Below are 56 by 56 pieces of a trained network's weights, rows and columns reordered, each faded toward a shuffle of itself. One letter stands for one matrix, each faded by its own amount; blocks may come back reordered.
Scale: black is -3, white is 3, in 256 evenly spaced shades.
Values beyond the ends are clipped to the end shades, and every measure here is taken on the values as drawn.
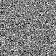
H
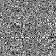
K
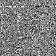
K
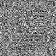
H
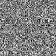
H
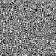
K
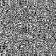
H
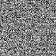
H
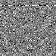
K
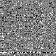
K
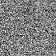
H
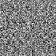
H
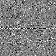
K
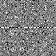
K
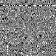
K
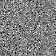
K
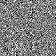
K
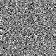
H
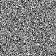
H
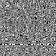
K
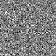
H
